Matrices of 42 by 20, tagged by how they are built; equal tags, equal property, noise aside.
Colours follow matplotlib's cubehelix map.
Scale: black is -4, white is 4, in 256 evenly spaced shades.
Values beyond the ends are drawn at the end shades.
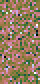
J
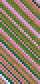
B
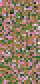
J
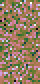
J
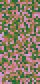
J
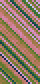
B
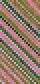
B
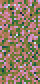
J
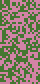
J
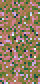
J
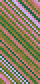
B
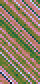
B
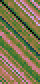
B
